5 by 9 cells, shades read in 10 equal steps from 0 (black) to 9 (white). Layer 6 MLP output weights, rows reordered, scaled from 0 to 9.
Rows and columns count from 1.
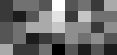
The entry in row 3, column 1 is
3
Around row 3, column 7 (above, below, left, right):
7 4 5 2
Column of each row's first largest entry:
5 5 5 6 1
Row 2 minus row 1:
0 -3 -1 3 -1 -1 3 2 -2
